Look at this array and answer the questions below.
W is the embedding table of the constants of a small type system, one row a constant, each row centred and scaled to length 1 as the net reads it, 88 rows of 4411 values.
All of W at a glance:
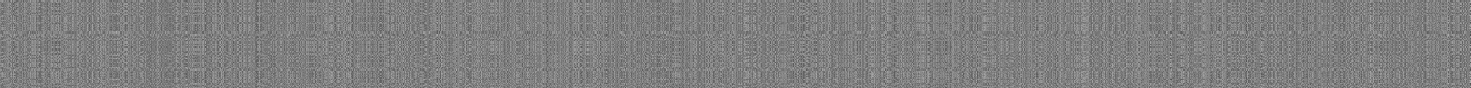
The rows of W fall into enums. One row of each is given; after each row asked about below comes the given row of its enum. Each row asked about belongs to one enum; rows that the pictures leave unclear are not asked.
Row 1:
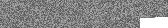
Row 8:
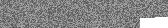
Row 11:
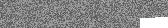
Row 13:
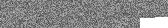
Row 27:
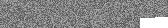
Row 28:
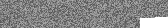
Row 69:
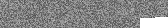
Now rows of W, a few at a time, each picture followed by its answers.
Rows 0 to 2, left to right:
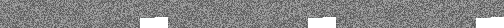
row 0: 1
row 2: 28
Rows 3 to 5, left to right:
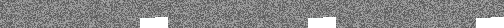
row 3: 11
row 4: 11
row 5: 8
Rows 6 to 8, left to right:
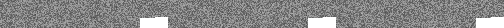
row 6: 11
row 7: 1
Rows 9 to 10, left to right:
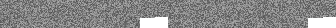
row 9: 28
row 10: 11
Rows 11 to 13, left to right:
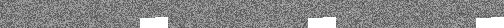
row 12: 8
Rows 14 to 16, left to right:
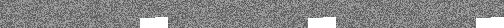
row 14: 11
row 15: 28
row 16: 1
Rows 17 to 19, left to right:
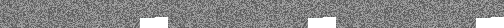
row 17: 8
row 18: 8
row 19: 8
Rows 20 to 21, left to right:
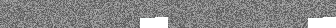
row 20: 27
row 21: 8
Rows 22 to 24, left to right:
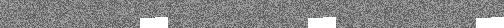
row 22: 69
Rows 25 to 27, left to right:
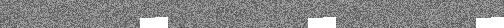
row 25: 28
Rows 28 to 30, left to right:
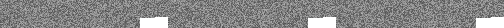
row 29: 27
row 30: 8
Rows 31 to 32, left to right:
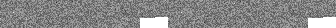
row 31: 13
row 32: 13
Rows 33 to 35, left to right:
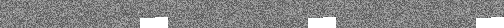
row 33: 13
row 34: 69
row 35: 69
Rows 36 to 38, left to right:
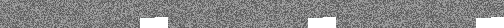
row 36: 1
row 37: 8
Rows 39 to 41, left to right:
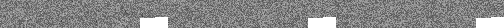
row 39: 13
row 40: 27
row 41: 11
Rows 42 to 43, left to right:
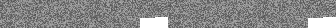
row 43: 11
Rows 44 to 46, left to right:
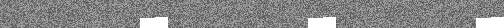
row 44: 8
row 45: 11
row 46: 28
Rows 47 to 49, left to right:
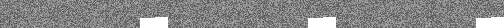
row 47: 28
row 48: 11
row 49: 11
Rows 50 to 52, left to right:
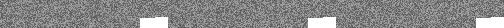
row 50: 11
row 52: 1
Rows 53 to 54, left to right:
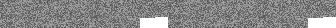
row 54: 11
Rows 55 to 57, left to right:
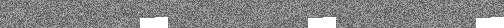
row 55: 13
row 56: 1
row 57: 8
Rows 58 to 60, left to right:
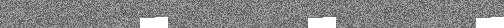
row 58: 13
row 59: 1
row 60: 8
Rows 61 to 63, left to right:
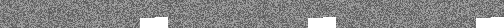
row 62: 11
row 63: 1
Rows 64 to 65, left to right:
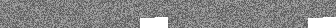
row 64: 1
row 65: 28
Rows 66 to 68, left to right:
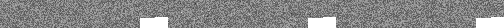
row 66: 1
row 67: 13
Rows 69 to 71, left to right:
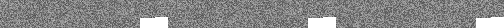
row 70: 69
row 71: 8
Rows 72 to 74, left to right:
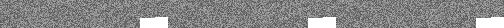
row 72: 28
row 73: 1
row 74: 27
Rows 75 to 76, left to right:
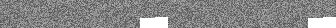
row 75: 28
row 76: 27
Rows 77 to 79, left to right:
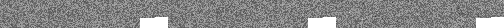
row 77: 8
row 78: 8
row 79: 13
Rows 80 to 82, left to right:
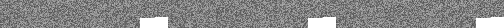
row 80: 28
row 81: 8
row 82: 28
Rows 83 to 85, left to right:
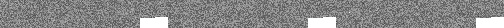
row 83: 69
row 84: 11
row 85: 13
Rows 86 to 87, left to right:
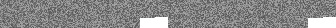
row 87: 11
